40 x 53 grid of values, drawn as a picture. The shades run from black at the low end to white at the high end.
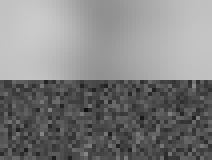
The table splits into 2 rows of 1 panel. Panel 1,1: high, smooth. Panel 2,1: low, fine-grained.
